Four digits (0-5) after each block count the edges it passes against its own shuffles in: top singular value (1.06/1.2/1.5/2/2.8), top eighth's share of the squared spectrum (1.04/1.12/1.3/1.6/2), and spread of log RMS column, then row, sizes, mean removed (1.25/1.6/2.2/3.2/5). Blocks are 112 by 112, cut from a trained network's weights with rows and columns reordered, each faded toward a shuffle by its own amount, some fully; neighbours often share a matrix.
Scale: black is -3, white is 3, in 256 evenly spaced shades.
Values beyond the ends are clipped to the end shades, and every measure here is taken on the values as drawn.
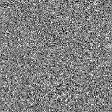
3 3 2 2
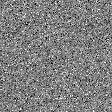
1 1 0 1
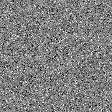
0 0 0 0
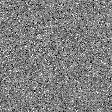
0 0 0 0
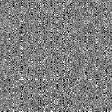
4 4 4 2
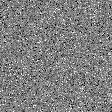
0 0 0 0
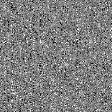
3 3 3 1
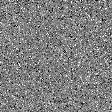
2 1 1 0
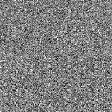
3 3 2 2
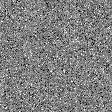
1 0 0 0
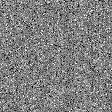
1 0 0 0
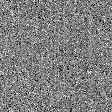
1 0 0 0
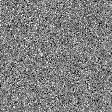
2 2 0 0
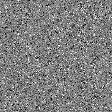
2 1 1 0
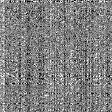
4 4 2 4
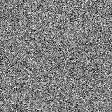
2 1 0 0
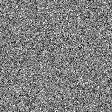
0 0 0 0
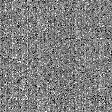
3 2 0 2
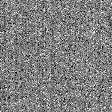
2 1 0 0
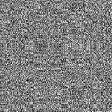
4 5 2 2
